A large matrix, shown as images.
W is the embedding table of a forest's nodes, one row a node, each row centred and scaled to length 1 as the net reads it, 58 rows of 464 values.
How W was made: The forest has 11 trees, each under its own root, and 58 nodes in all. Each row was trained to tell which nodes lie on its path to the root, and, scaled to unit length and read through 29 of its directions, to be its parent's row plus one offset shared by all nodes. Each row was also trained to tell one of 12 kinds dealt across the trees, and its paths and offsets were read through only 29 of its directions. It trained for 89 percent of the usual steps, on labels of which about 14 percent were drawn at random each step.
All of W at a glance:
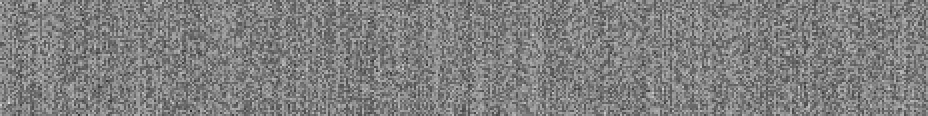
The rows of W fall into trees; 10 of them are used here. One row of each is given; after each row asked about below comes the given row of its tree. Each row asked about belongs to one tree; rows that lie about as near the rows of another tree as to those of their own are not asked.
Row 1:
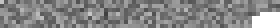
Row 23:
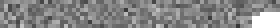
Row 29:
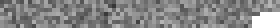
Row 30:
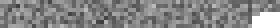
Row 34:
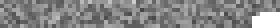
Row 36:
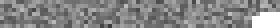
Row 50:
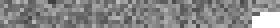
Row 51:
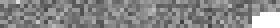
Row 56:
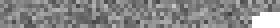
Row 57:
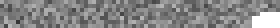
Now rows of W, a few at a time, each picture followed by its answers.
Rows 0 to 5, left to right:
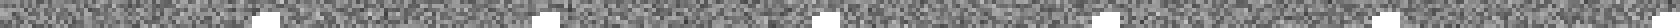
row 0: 34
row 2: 57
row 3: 23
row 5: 57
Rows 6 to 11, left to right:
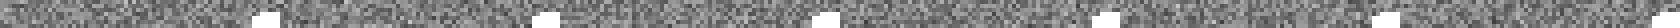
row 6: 50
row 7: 57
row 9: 30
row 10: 34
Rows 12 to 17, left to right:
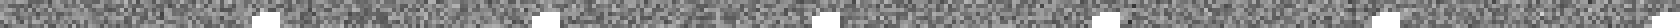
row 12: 50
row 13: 36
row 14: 57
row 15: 56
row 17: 34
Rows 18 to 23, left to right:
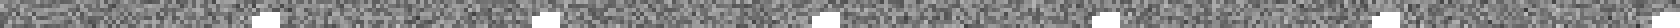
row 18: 56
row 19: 34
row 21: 29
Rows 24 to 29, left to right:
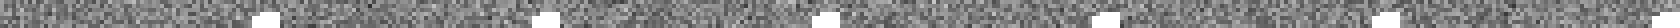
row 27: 56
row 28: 1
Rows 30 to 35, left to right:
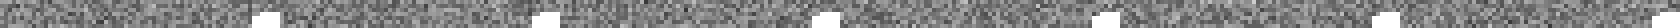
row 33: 50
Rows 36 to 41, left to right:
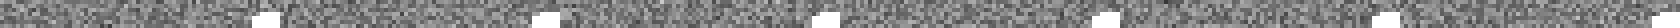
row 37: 56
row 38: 34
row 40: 1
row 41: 29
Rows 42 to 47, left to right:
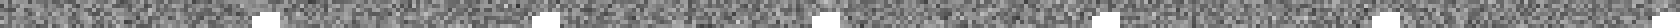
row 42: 51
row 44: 51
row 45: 57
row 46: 51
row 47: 51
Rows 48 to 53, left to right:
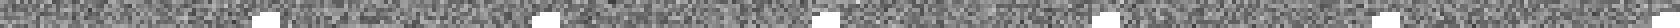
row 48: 51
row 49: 56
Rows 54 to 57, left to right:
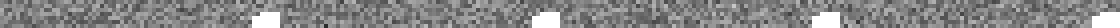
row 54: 30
